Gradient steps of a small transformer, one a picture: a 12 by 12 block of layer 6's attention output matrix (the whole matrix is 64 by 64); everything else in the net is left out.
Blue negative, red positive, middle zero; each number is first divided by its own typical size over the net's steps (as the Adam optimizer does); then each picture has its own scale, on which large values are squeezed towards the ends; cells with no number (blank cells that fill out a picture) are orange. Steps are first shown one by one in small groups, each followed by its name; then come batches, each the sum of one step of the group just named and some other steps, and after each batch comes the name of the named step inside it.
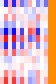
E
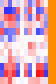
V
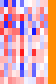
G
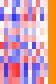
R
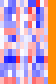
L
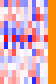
E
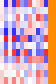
E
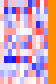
L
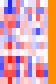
V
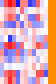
V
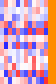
R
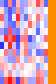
E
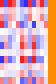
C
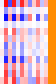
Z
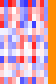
C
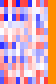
Z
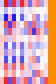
Z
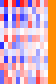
Z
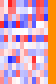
C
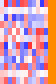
Z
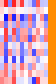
Z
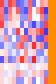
C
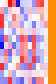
C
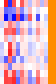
Z
